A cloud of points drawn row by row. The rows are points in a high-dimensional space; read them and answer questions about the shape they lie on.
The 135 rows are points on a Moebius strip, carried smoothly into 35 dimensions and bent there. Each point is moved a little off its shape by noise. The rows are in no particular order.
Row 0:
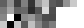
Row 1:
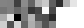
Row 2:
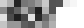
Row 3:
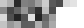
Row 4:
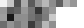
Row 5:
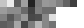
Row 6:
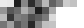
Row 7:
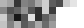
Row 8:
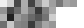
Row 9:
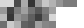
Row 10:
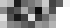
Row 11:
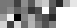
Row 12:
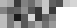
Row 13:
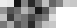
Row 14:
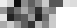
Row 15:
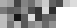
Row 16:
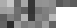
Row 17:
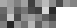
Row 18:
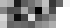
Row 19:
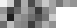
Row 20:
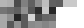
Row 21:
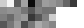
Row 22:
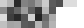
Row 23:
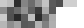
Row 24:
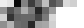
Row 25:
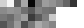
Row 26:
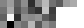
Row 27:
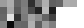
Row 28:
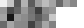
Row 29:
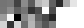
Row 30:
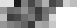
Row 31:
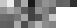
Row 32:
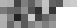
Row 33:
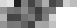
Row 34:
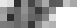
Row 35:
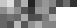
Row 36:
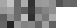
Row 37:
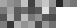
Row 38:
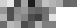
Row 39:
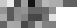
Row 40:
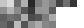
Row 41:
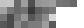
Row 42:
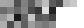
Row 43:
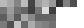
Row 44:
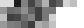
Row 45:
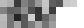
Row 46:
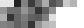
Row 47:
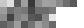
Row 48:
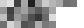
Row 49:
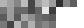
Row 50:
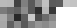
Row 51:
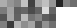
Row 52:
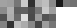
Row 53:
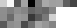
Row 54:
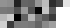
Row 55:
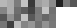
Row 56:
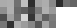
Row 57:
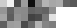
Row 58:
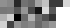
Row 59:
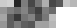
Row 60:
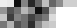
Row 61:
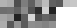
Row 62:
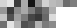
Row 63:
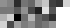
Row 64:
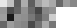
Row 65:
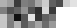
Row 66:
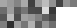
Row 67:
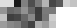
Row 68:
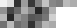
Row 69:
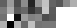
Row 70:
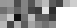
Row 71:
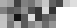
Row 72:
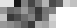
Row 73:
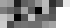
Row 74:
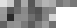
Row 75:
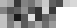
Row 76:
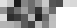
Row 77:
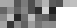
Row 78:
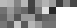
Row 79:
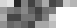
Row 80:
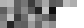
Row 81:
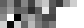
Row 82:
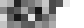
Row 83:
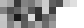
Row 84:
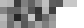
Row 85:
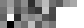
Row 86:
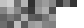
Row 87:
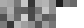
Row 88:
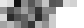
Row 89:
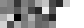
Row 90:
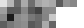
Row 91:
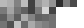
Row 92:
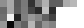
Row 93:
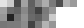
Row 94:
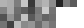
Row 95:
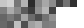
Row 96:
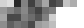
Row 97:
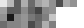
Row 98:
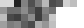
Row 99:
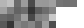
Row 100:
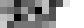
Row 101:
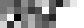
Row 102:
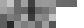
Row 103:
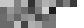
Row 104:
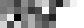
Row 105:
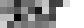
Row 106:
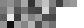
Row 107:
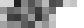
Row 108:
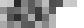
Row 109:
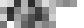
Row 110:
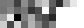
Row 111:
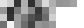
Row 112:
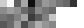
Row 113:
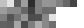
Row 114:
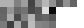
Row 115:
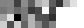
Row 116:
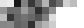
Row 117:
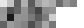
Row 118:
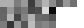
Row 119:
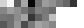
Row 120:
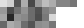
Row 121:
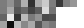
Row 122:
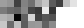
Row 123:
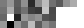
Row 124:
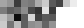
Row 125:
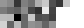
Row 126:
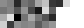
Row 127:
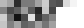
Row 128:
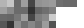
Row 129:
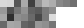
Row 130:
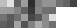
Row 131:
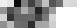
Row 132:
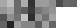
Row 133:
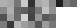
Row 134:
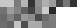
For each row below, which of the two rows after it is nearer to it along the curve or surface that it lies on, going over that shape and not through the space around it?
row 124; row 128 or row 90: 90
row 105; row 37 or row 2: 2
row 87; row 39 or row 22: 39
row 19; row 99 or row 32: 99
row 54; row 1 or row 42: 1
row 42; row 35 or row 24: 24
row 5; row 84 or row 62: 62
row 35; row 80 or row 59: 80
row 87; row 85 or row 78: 78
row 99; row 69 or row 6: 6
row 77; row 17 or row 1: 1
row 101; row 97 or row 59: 59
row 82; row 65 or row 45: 65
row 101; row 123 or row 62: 123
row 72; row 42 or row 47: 42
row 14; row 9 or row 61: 61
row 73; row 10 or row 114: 10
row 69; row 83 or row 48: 83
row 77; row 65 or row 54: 65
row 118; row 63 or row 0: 0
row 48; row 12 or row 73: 12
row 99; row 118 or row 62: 62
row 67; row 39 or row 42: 42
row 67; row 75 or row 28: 75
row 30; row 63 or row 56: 63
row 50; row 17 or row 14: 14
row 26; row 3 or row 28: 3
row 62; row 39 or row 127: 39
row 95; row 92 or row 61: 92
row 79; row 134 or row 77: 77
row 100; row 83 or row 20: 83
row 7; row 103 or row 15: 15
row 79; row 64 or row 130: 64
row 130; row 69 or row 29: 69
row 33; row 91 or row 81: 81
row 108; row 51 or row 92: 92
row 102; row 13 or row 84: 13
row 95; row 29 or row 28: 28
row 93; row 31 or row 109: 109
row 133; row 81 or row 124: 81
